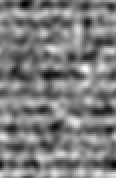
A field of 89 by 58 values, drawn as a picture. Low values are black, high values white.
Seam: none. Stripes: horizontal, repeating 10 times. Lone odd cells: none. Slope: none. Histogram: bell-shaped. Average level on the scale: 50%.
